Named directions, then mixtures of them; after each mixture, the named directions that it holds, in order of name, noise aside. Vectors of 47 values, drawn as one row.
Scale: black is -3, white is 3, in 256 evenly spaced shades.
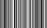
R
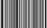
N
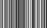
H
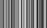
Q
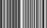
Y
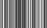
H, Q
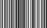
H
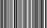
N, R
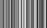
Q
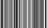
N, R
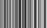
Q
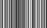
H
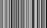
H, Q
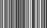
H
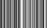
R, Y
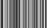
N, Y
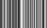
Y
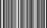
N, Q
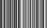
R, Y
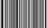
N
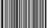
N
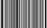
N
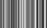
Q, Y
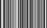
N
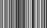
H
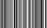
N, R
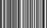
N, Y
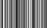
H, N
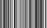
H, R
